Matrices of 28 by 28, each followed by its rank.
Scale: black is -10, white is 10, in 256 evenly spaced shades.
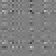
two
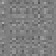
three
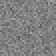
full rank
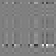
one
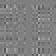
two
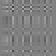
one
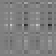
one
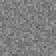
full rank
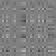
two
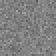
full rank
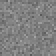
full rank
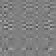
two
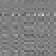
two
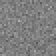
full rank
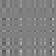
one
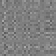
three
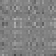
three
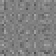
three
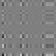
one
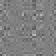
three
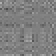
three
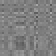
two
